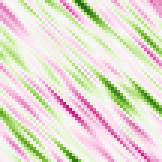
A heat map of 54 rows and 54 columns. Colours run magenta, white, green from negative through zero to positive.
The grain runs diagonally down to the right. No overall slope runs across the table. The halves do not mirror each other. No single row or column stands out from its neighbours.
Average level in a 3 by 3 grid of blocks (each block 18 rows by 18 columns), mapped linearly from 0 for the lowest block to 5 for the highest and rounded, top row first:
2 4 3 / 2 2 5 / 4 1 0
